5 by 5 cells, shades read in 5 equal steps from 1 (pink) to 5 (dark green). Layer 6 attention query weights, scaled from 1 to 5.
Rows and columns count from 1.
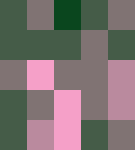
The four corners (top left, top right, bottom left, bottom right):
4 3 4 3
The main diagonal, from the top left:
4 4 3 3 3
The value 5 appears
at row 1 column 3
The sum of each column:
19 13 14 17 14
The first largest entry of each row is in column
3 1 1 1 1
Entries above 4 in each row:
1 0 0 0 0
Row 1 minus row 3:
1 2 2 1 1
